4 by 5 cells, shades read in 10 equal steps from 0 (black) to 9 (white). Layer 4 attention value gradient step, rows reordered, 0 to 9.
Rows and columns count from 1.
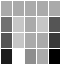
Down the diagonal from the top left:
6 7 6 6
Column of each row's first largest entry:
1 2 2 2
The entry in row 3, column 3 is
6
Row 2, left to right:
4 7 6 7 3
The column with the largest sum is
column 2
